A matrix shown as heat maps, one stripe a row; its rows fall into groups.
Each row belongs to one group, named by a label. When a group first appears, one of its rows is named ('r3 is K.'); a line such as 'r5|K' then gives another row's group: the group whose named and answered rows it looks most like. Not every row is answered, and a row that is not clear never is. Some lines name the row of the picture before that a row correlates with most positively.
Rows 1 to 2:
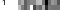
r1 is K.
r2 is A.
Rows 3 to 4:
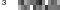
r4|A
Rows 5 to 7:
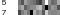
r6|K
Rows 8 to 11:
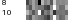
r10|A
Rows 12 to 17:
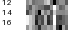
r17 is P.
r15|P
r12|K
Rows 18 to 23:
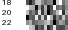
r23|P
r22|K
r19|P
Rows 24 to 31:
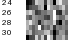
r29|A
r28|P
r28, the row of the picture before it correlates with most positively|23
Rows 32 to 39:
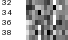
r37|A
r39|A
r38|P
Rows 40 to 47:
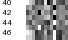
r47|P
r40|P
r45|A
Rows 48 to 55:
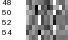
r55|A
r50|P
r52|A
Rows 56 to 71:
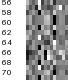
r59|K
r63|A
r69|A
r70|K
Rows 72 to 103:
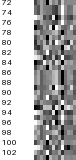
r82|A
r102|A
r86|K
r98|K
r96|P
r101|P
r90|K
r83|P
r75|P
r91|A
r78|K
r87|K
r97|A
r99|A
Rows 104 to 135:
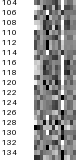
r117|P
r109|P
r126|K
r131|K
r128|P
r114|A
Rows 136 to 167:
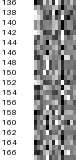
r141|K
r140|K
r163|K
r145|K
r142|P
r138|P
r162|A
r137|K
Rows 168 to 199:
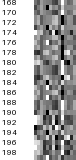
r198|P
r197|P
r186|K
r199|A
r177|K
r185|A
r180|P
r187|A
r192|P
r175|K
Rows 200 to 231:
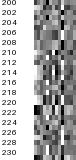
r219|P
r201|P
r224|K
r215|P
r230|A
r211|A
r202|K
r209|K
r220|P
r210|P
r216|A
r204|K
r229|A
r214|P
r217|K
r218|A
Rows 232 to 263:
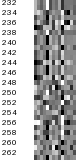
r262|K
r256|P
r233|A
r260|K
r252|P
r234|P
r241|K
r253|A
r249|P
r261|P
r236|P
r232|A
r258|P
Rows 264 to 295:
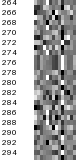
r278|K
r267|P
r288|A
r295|K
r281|K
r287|P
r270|K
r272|P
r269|A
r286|A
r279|A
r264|A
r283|P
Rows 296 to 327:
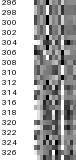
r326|P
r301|A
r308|K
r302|A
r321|P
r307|A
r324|P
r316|P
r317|P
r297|A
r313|P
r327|P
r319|P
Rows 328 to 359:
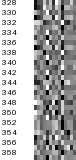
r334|A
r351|A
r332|P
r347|K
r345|A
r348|P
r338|P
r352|K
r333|K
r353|K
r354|P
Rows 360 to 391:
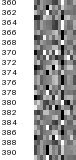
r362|A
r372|K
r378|A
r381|P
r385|A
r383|K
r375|K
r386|K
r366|K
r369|K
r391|A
